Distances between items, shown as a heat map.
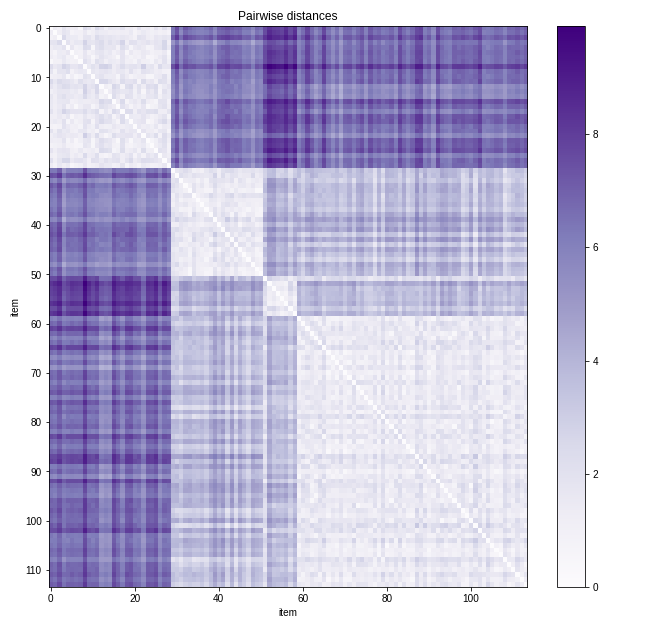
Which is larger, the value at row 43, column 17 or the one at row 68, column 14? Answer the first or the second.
the first
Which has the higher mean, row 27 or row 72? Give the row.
27
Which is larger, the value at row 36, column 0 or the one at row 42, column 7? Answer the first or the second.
the second
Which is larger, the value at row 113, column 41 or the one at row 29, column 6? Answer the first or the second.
the second
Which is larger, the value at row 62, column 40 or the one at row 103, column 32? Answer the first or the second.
the first
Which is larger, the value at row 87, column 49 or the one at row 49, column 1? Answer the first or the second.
the second
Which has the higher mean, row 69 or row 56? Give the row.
56
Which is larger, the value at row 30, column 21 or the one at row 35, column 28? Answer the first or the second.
the first
